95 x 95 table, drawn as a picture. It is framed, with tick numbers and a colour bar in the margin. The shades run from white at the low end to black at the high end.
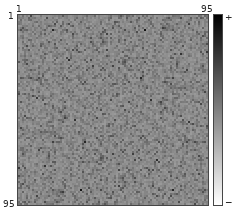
Stripes: none. Grain: fine. Seam: none. Symmetry: a half turn. Slope: none. Average level on the scale: 50%. Histogram: skewed, a long tail of high values.
